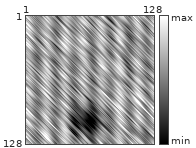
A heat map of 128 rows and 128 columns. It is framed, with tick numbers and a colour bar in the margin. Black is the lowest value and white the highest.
Stripes: upright, repeating 7 times. Ninth with the lowest average: bottom middle. Dips: one, in the bottom middle.
